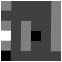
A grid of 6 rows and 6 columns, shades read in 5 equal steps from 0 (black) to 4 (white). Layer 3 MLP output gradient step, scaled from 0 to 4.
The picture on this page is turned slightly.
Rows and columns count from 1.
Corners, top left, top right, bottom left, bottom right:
2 2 0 1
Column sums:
11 6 9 5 6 11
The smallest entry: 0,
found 2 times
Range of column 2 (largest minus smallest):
0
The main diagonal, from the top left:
2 1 2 0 1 1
